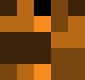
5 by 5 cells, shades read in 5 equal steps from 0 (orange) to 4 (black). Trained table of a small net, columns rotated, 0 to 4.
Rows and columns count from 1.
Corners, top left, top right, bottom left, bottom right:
3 3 2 2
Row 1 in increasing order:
1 2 3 3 4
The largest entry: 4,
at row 1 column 3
